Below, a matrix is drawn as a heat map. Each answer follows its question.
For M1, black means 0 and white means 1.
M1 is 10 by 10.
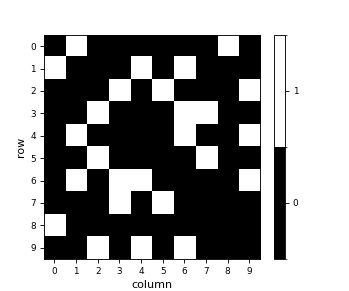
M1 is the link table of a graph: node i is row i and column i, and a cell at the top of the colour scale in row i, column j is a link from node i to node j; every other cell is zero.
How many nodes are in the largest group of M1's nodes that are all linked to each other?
3
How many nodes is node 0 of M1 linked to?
2
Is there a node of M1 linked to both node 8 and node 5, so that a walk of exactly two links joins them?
no
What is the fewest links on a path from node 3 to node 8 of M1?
4
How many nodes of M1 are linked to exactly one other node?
1
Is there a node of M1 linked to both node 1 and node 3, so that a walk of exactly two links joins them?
yes
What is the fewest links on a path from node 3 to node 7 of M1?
1
